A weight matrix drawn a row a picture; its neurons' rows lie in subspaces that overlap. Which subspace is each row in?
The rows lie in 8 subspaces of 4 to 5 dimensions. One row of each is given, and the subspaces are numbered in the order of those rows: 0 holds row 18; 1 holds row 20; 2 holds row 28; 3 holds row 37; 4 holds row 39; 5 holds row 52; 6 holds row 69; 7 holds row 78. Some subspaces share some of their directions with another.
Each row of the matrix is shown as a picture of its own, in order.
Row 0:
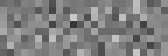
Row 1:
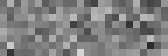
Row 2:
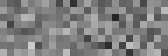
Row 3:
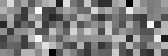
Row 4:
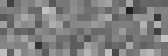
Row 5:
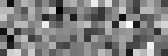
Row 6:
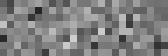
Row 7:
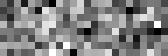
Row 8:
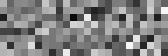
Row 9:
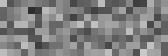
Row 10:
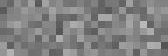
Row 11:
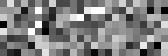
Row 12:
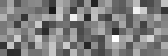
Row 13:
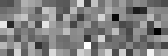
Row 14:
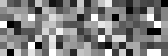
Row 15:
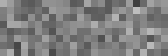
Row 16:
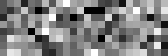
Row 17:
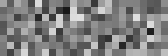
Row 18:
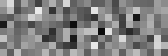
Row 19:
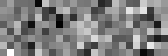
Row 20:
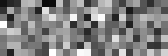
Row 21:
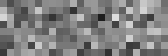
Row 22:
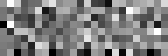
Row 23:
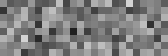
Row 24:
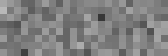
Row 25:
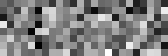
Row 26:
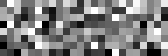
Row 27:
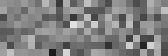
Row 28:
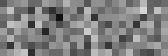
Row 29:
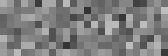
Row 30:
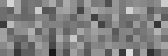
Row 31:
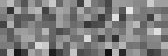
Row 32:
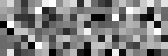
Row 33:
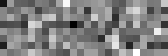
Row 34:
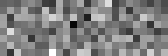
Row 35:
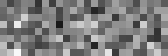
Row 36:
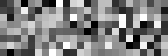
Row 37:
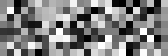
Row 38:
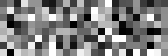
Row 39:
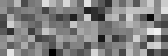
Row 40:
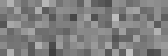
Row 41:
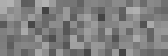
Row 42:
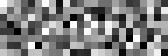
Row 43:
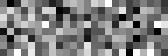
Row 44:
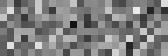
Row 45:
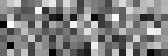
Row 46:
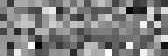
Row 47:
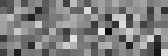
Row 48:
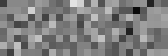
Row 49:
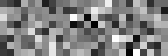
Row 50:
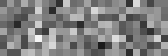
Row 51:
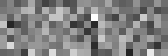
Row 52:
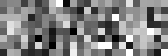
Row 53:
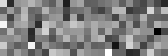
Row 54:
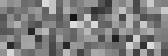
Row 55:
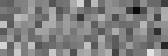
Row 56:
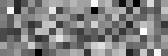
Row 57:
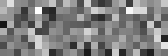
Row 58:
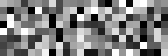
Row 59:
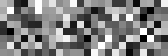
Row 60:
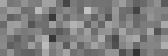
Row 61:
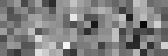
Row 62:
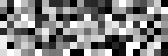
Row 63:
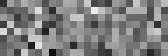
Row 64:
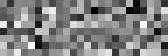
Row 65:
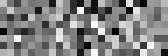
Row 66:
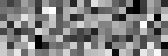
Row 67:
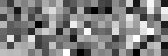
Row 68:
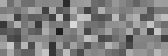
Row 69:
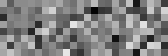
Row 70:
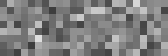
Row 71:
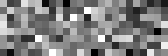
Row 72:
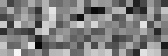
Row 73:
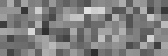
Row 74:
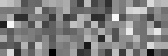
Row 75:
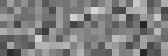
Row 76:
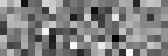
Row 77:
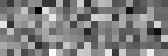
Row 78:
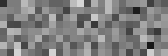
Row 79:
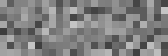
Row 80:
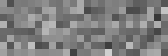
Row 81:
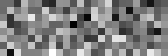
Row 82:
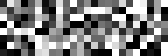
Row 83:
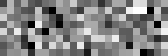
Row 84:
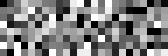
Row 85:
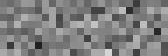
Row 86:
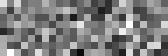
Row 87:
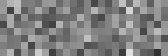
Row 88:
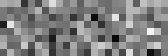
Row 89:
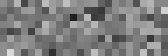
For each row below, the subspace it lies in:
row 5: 6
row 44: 3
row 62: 3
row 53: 4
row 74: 7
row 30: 6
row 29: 0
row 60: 4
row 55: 7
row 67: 6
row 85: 2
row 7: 5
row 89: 4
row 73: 4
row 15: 7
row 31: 2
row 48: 7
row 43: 6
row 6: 0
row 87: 3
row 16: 4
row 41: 1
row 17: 2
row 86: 3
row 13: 7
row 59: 3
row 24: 1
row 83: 2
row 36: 5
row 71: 4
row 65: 7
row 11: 4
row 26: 2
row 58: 7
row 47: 0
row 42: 1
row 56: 3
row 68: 2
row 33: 4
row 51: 2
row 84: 7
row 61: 5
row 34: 0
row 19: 2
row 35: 2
